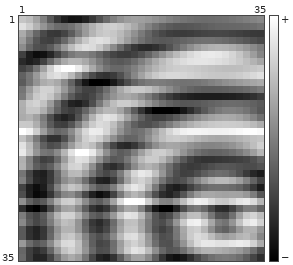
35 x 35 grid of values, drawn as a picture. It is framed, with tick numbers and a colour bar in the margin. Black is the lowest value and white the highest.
No overall slope runs across the table. The ninth with the lowest average is the bottom left. Concentric rings centre on the bottom right. Neither half mirrors the other.
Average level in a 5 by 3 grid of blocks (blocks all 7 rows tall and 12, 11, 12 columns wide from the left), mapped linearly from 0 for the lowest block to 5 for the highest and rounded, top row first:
123 / 322 / 435 / 021 / 125
